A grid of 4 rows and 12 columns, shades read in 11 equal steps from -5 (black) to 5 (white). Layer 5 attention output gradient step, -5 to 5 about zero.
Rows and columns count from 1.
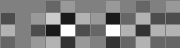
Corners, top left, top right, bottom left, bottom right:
0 1 -1 -1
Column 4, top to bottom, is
-1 3 -4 2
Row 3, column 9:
2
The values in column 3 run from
-2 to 1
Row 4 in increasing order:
-3 -3 -1 -1 -1 -1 0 0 1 1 2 2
